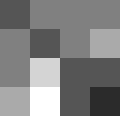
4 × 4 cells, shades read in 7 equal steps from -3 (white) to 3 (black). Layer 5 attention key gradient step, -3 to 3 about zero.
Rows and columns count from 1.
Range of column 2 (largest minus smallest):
4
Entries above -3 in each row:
4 4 4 3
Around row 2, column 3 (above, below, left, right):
0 1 1 -1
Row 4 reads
-1 -3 1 2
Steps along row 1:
down same same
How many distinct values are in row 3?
3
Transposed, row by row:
1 0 0 -1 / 0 1 -2 -3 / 0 0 1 1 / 0 -1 1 2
